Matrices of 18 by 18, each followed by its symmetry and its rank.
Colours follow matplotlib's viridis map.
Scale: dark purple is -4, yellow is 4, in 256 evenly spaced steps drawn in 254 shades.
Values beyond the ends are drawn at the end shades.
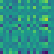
neither, rank two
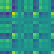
symmetric, rank one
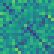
symmetric, full rank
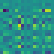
neither, rank two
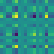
symmetric, rank one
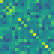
symmetric, full rank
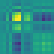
symmetric, rank one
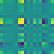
symmetric, rank one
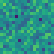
symmetric, full rank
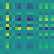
neither, rank one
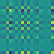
symmetric, rank one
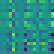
neither, rank two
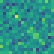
symmetric, full rank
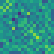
symmetric, full rank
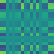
neither, rank one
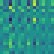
neither, rank two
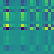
neither, rank one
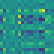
neither, rank two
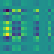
neither, rank one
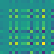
symmetric, rank one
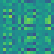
neither, rank two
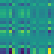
neither, rank one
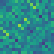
symmetric, full rank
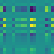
neither, rank one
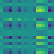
neither, rank one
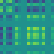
symmetric, rank one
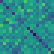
symmetric, full rank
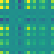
symmetric, rank one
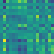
neither, rank two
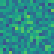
symmetric, full rank
